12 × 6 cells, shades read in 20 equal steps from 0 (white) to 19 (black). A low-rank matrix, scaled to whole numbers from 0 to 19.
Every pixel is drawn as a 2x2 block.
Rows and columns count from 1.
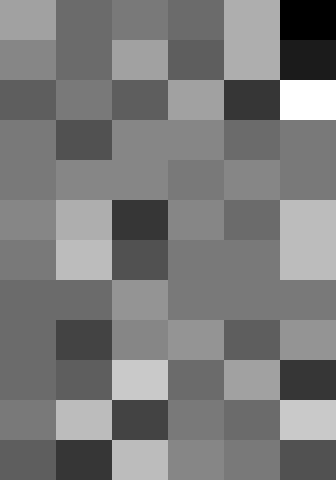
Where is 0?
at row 3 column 6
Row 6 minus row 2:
0 -5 8 -3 5 -12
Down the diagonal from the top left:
7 11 12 9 9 5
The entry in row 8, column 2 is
11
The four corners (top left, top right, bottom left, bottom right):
7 19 12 13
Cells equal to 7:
4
